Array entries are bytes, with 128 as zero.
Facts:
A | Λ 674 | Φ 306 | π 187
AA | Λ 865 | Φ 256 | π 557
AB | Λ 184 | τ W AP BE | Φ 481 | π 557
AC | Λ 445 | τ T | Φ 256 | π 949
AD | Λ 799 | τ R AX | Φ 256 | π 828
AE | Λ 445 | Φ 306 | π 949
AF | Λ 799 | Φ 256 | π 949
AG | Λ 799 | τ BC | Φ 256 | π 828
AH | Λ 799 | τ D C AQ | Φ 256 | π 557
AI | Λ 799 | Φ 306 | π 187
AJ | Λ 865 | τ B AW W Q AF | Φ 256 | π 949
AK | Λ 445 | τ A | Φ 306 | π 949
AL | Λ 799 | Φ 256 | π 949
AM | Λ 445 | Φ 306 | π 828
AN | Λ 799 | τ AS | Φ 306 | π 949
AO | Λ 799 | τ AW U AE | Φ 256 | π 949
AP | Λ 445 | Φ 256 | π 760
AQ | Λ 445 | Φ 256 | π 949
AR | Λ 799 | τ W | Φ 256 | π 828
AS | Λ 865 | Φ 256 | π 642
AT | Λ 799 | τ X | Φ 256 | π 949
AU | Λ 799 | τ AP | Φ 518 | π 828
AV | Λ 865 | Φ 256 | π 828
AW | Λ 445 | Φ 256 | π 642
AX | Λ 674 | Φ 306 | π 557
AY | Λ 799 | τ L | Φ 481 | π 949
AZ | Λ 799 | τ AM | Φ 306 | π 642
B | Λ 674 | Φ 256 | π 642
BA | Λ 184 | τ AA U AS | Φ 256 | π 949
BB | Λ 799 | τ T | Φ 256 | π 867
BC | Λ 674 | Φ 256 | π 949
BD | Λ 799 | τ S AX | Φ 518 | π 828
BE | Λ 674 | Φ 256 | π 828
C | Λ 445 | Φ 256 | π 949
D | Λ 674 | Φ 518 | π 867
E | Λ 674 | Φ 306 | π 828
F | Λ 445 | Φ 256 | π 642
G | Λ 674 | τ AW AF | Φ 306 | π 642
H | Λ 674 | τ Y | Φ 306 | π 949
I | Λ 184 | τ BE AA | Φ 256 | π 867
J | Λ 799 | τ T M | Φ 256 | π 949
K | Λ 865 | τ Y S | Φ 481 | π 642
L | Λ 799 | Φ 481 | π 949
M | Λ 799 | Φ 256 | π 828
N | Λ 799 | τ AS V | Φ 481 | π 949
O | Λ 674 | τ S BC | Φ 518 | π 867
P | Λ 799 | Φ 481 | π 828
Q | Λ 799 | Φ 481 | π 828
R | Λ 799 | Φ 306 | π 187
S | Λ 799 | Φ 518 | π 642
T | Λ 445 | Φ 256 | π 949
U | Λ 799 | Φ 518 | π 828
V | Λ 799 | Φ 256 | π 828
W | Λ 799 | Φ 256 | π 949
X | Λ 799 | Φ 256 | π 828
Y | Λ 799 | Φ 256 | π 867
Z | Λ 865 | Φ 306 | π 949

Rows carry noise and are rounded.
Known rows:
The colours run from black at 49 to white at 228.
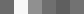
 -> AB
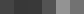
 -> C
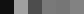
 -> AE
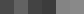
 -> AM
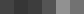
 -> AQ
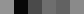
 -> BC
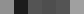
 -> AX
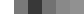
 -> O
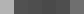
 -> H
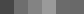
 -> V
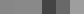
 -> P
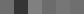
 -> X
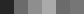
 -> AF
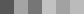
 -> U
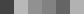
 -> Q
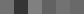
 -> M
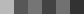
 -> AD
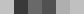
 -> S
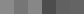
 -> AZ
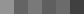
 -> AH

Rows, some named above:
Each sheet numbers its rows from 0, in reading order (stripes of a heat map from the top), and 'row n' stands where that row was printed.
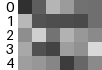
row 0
AS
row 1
H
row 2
AU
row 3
D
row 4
AY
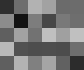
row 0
AA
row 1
Y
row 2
U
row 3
H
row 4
AO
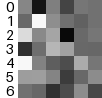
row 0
Y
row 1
AB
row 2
K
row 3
AA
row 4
BD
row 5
AY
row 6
AC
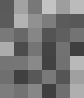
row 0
U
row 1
AN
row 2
AI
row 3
AG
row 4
L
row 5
A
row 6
L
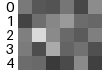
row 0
E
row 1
V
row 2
N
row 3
AV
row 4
AC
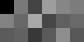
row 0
AW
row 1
Z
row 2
F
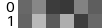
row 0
AK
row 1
G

